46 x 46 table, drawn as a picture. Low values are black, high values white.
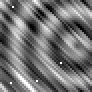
Four lone cells stand out, each far higher than its neighbours. Rings spread out from the middle right. The values follow a bell shape. Streaks slant down to the right.
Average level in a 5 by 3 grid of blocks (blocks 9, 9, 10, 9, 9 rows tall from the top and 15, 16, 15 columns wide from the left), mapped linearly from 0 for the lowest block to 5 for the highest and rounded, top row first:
3 2 5 | 4 3 0 | 2 2 4 | 3 3 0 | 4 2 4
